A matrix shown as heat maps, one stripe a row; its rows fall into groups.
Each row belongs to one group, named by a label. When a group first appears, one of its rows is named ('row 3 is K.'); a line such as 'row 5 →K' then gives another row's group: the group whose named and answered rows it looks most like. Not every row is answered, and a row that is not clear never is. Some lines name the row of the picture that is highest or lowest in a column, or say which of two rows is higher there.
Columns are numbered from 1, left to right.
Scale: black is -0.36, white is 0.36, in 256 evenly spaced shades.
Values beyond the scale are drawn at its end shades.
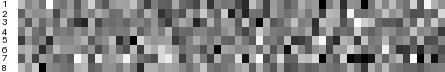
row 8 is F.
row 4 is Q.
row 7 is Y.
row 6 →F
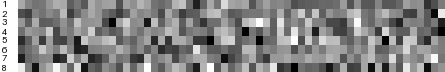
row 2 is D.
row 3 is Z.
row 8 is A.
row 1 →A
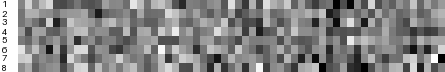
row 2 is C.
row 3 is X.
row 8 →Y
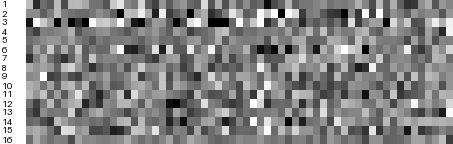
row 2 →Z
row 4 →D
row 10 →A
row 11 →X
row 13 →D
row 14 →Q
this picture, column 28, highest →10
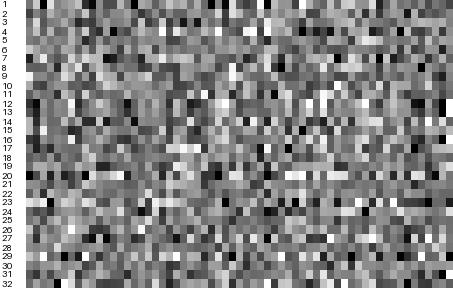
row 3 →Q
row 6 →A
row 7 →C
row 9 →A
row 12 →D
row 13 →D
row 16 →D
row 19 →C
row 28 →Y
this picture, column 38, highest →20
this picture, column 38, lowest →17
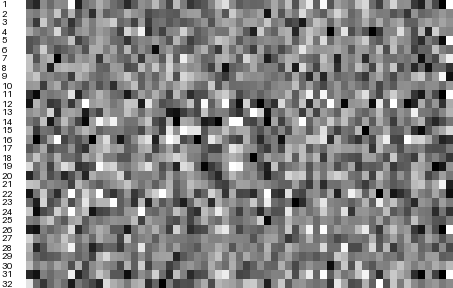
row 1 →D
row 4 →Y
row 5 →D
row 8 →F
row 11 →D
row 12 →X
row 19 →A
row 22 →C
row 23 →F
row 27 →A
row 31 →D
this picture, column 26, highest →12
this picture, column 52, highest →16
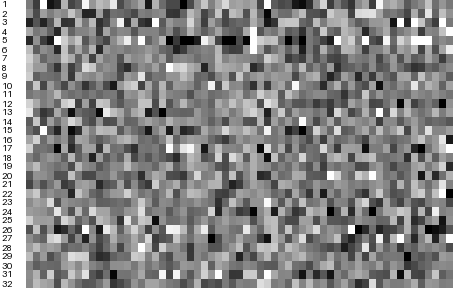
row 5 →Q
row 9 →Y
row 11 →Z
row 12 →A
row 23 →Z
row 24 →Y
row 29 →X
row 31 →A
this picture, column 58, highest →5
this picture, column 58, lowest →26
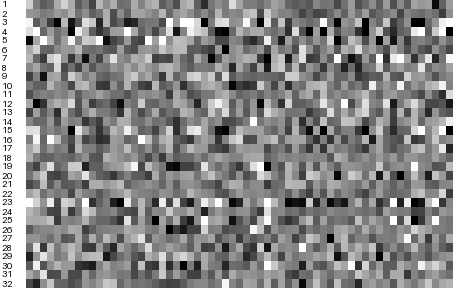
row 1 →A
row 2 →A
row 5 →C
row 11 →D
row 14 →Q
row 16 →Z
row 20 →C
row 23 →A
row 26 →Q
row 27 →Y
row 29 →C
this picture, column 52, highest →12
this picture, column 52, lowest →7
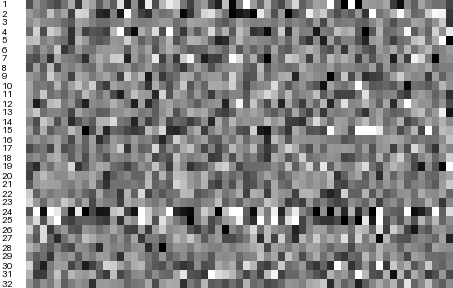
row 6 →X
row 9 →Y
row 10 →X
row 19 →D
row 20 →C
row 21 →C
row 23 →A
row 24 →Z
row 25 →Z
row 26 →F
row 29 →Z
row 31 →X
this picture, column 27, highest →31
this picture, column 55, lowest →10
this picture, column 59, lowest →7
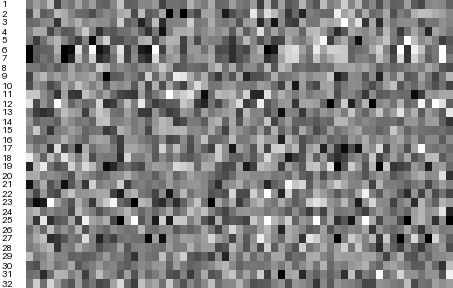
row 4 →C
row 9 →C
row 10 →F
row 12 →Y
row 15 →F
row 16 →Z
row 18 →A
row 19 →C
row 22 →Z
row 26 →Z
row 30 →D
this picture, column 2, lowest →23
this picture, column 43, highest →5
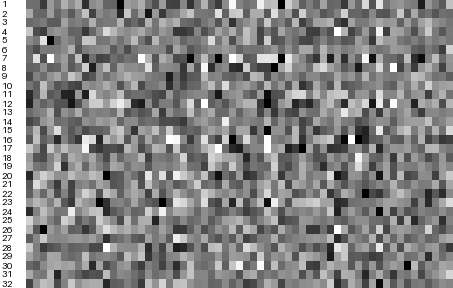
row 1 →Z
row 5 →F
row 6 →D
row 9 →Q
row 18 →X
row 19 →X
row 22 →Y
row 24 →C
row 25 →A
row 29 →Y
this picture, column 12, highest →28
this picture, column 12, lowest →20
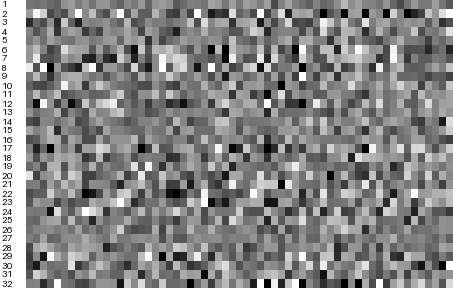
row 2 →X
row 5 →Y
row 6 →F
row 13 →X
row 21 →Z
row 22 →Q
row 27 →F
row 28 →C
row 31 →X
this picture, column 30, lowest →17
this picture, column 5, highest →32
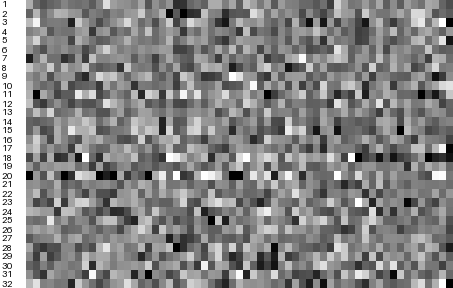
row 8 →A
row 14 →F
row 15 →F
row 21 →Z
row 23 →X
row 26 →Z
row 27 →Q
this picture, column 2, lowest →11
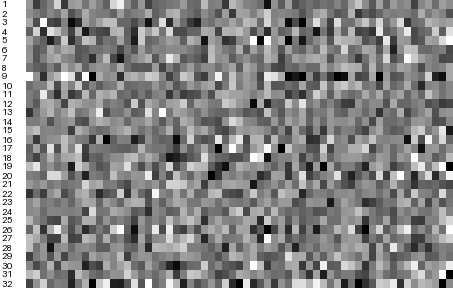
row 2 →Y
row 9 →A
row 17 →Z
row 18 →Q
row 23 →Y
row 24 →X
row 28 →F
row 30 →Q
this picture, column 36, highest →9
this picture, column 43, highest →30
